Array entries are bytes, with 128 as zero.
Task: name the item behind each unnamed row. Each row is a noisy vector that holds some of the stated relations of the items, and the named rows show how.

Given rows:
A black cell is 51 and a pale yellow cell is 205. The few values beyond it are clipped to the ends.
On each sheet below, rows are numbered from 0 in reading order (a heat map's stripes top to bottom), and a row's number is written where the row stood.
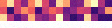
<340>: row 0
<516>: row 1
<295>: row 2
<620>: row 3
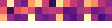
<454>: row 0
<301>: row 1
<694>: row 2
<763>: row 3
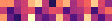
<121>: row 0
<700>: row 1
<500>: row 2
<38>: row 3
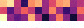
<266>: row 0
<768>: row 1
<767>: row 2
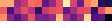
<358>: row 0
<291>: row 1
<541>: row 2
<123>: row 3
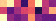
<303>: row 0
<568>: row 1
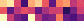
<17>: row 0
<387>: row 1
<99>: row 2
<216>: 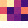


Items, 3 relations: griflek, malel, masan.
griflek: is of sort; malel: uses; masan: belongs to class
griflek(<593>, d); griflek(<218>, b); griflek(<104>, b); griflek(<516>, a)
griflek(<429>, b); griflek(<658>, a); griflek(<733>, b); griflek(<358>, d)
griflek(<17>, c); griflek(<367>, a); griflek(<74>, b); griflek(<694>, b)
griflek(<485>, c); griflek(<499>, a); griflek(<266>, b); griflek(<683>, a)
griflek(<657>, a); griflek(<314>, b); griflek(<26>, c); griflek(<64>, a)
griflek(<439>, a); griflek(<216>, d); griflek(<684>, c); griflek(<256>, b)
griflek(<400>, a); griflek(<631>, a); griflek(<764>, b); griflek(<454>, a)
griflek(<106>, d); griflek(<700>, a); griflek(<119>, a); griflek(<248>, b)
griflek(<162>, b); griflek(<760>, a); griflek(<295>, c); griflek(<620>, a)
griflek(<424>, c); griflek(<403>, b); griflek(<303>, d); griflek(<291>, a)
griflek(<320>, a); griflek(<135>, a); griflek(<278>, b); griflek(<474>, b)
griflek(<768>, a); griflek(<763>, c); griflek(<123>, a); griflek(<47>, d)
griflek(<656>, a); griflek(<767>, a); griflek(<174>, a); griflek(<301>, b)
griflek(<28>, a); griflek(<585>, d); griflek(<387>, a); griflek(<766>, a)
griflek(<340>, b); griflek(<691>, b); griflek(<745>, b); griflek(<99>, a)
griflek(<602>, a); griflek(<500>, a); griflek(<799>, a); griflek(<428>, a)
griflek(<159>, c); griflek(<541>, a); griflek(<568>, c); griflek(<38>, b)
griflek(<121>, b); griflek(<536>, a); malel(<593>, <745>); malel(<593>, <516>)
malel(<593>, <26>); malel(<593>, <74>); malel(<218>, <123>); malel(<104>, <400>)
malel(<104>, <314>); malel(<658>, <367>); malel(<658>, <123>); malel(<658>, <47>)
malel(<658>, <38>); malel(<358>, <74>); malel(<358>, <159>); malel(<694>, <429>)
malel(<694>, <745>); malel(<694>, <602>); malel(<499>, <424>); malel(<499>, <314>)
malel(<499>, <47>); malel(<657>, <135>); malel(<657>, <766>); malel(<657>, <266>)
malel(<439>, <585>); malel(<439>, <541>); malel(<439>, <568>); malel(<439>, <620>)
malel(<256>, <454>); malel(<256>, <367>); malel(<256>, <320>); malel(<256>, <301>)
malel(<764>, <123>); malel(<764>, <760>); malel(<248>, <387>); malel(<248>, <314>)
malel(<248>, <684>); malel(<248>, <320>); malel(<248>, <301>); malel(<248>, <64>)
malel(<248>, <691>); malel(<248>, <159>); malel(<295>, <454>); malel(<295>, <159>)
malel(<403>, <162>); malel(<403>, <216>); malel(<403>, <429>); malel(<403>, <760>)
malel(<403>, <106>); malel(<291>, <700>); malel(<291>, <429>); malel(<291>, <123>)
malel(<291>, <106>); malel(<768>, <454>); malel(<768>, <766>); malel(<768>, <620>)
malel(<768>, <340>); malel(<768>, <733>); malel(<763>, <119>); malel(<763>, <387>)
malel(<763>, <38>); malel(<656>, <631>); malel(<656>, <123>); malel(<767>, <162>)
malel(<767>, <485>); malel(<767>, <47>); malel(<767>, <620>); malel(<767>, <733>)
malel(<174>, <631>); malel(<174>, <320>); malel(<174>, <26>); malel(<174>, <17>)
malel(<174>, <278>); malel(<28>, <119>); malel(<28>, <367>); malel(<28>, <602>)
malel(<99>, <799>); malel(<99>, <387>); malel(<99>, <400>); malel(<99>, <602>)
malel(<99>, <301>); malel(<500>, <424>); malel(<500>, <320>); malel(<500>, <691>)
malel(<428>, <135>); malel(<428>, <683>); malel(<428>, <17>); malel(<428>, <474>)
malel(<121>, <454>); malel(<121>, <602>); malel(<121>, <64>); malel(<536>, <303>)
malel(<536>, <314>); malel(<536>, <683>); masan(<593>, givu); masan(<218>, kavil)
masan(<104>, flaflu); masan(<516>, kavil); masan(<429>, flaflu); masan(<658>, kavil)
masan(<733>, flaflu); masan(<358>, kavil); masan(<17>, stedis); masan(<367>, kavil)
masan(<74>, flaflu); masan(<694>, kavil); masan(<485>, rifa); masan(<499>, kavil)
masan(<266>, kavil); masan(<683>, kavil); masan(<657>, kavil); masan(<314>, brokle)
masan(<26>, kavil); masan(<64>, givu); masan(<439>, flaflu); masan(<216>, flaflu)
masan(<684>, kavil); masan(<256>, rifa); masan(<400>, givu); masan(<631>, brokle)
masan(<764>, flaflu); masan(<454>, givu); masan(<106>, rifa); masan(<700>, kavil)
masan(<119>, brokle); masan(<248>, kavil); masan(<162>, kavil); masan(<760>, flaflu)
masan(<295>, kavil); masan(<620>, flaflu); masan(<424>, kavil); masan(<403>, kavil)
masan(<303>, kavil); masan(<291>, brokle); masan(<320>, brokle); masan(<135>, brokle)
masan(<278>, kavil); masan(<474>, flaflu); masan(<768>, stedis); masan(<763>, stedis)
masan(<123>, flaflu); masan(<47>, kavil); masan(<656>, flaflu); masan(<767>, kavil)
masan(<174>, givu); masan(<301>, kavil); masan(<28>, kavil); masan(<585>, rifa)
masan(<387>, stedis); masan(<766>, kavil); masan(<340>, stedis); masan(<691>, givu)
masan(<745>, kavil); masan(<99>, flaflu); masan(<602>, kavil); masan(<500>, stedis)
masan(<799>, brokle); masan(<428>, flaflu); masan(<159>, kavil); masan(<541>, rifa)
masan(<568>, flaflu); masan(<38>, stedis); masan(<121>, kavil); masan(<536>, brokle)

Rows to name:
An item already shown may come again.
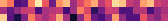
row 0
<658>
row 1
<314>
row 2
<768>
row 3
<99>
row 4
<104>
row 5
<536>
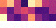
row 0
<367>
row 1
<104>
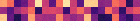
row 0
<658>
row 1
<691>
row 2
<135>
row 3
<439>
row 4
<218>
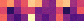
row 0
<99>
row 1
<248>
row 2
<428>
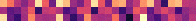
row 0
<28>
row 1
<400>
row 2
<657>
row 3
<400>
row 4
<767>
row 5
<367>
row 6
<536>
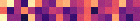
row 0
<74>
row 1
<403>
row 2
<499>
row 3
<593>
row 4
<256>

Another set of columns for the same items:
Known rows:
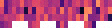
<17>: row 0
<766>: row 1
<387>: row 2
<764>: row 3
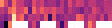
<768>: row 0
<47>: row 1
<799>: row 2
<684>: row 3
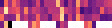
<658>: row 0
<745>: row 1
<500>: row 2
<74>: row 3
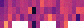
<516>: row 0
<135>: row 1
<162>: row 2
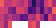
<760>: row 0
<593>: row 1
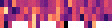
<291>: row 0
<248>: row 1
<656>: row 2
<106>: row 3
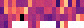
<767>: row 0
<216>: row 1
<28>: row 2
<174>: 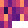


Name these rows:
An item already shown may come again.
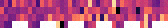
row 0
<631>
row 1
<631>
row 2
<536>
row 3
<256>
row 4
<428>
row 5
<248>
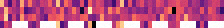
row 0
<500>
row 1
<691>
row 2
<104>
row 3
<658>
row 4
<602>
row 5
<64>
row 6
<657>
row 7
<38>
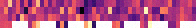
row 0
<99>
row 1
<602>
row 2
<763>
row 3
<358>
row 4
<74>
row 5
<403>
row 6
<340>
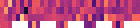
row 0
<99>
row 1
<367>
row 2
<64>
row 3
<320>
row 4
<400>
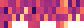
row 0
<454>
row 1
<683>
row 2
<121>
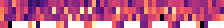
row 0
<123>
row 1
<358>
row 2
<295>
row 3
<694>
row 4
<499>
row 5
<767>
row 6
<499>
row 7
<314>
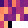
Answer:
<218>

